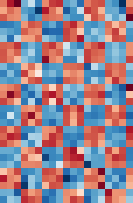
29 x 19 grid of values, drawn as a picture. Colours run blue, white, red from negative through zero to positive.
Histogram: two levels. Grain: checkered. Mirror symmetry: none. Odd rows or columns: none.
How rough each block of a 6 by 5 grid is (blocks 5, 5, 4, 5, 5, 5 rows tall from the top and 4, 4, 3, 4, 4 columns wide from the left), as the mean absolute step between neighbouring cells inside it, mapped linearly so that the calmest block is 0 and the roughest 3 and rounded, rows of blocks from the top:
01201 / 12221 / 11102 / 22312 / 00100 / 10100
